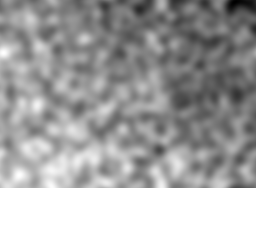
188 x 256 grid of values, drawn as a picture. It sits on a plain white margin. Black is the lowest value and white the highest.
Lone odd cells: none. Stripes: none. Slope: up to the bottom left. Grain: smooth. Ninth with the highest average: bottom left. Odd rows or columns: none.
